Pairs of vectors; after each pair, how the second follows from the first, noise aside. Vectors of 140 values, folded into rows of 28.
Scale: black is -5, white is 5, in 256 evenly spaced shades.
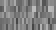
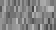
sign-scrambled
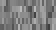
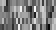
scaled up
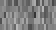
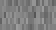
shrunk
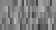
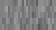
shrunk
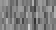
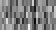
scaled up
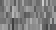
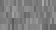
shrunk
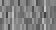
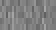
shrunk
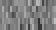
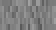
shrunk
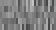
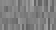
shrunk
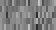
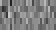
shuffled
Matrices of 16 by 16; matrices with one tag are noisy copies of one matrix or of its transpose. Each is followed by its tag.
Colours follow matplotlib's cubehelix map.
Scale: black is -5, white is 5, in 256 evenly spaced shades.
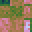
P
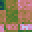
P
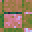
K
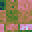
P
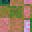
P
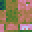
P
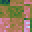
P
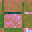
K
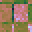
K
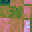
P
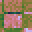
K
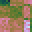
P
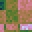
P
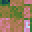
P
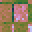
K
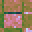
K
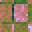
K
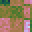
P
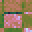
K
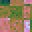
P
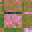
K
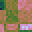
P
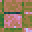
K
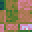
P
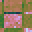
K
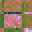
K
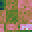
P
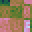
P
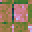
K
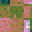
P
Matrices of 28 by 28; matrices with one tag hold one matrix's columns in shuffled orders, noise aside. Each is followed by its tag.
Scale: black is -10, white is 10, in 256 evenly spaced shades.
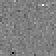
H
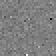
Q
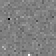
Q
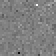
H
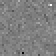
H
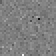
Q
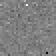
H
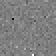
Q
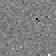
Q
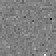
Q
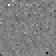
H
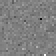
Q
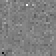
H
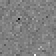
Q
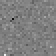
Q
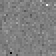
H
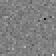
Q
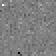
H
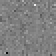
H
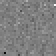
H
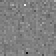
H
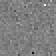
H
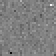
H
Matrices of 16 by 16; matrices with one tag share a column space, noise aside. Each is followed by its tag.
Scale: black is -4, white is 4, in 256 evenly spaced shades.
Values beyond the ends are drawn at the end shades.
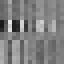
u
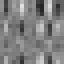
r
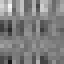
r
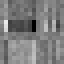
u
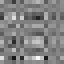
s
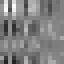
r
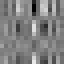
r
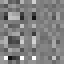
s
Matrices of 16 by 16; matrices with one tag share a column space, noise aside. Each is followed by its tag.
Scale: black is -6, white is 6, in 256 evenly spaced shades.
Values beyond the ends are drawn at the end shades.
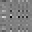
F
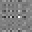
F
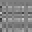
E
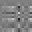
E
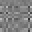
E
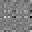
F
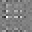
F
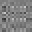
E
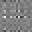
F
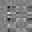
E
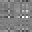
F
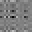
F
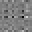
F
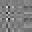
E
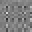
E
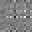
F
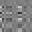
E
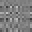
E
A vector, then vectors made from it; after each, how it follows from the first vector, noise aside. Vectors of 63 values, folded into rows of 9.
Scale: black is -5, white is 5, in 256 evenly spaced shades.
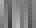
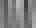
reversed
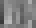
wrapped around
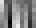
scaled up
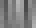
reversed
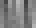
reversed
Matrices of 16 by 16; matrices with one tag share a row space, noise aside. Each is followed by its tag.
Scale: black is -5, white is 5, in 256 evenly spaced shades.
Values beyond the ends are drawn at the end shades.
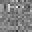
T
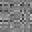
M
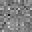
T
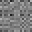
M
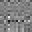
T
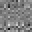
T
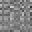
M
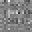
T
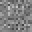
T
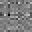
T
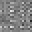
M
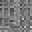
M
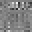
T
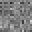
M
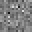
T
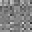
M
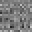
M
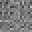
M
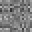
M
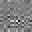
T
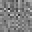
T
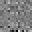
T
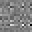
M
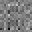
T
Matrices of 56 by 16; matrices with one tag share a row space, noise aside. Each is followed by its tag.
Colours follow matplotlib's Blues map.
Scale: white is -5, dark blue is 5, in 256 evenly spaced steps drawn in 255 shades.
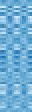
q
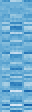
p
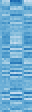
p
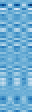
q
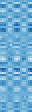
q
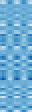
q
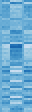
p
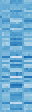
p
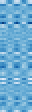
q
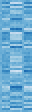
p
